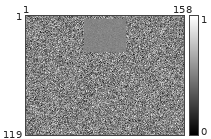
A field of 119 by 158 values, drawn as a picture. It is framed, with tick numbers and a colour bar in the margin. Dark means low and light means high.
Mirror symmetry: none. Grain: fine. Average level on the scale: 50%. Odd rows or columns: none. Slope: none. Odd patch: calmer, in the top middle.
